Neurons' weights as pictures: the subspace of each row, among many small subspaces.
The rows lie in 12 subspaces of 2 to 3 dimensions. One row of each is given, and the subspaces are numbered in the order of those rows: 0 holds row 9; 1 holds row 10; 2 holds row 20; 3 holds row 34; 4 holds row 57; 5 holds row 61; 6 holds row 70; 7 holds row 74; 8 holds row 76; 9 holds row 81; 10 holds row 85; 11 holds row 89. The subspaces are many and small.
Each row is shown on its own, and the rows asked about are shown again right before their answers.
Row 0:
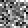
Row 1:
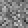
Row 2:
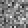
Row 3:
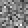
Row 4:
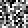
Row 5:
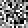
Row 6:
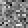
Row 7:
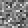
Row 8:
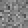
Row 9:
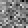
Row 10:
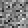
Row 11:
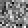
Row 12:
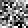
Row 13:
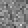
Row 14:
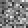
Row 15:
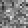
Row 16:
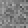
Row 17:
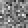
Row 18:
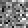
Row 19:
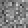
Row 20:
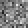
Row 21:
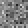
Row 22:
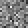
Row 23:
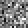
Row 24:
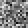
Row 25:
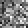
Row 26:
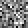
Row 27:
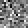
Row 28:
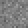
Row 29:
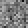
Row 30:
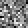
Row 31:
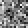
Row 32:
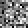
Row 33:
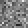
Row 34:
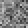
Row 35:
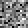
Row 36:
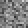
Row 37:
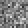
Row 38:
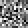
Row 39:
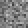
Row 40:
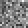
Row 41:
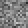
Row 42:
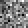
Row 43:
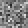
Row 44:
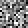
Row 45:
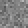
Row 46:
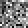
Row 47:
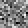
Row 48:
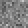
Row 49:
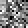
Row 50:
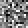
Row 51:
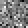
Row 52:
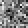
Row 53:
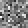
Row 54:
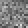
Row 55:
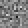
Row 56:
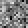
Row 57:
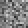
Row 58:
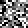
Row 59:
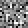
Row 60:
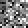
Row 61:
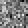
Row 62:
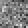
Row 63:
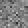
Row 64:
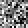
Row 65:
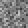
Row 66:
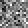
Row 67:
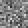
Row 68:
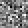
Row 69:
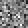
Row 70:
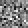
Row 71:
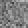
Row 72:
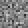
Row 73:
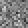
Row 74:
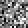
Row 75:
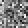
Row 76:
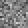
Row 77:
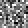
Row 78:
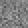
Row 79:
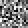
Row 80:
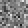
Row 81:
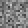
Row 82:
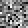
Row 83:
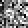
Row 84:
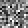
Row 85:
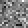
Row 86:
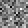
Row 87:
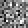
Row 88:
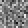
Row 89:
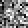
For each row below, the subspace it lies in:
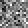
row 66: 6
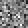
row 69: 5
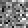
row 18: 1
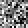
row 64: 7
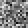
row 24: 8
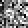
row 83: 11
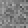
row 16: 3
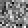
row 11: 8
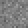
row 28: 7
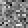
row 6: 10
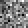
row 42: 5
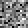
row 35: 1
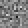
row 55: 6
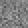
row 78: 6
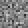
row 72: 4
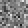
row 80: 5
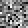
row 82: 10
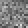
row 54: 1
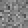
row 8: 5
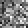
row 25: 3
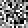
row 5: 2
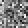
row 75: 11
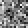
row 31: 11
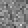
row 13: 8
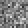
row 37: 7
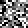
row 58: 10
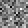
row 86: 2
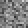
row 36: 4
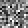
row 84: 4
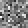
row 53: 5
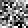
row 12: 1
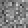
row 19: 2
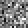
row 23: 7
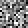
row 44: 0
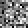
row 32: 0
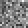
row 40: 9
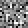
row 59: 0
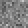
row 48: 9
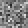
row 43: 9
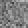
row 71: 8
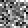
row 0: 8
